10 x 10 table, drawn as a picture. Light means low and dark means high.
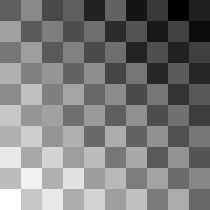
The field is checkered. On average the colour sits 50% of the way up the scale. The ninth with the lowest average is the bottom left. The halves do not mirror each other. The top right is the ninth with the highest average. There is an overall slope up to the top right.
